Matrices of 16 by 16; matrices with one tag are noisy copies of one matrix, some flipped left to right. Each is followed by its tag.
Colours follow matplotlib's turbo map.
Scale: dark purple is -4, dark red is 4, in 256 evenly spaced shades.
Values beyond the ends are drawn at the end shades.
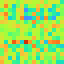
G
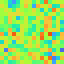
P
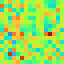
P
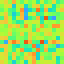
G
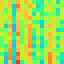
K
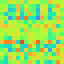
G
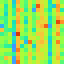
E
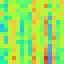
K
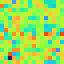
P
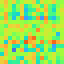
G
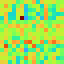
G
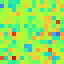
P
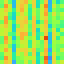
E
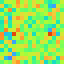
P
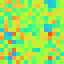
P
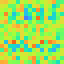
G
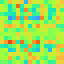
G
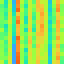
E
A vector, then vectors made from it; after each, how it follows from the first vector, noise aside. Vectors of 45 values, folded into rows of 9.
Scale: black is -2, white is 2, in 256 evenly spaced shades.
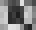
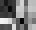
wrapped around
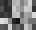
wrapped around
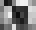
reversed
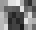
wrapped around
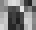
wrapped around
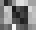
reversed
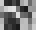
wrapped around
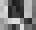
wrapped around
